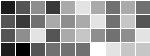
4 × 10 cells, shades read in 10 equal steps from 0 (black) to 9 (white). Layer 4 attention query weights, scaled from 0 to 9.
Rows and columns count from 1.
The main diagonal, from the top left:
1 2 8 4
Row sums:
45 48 54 47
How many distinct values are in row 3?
6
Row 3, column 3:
8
